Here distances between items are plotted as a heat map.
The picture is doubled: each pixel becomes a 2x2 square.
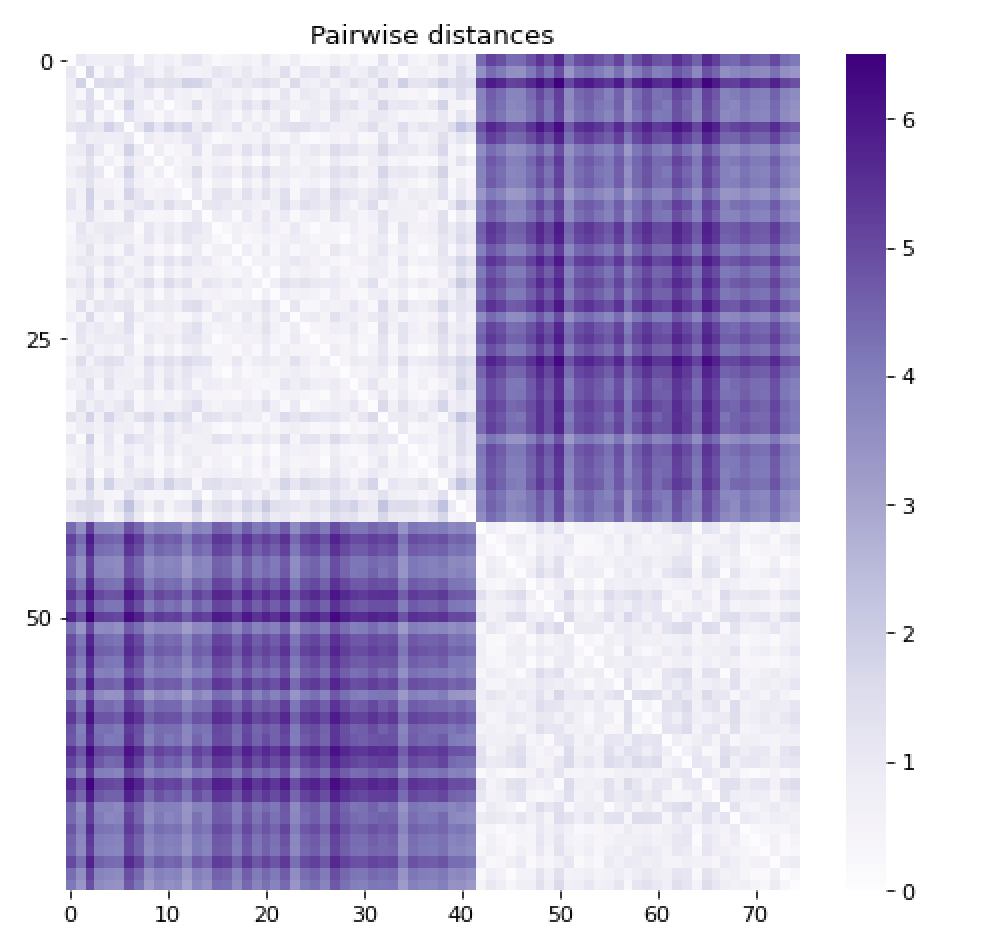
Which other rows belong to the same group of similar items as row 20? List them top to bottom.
0, 1, 2, 3, 4, 5, 6, 7, 8, 9, 10, 11, 12, 13, 14, 15, 16, 17, 18, 19, 21, 22, 23, 24, 25, 26, 27, 28, 29, 30, 31, 32, 33, 34, 35, 36, 37, 38, 39, 40, 41
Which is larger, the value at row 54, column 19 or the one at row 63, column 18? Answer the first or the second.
the second
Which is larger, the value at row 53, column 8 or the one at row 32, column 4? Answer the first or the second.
the first
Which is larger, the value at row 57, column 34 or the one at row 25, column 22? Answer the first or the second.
the first
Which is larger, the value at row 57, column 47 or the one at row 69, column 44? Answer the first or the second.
the first
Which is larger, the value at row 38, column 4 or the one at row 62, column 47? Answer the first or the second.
the first
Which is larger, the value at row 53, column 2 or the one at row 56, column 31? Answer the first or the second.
the first
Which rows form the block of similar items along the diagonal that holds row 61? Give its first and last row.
42 to 74
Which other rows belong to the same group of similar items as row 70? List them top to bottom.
42, 43, 44, 45, 46, 47, 48, 49, 50, 51, 52, 53, 54, 55, 56, 57, 58, 59, 60, 61, 62, 63, 64, 65, 66, 67, 68, 69, 71, 72, 73, 74
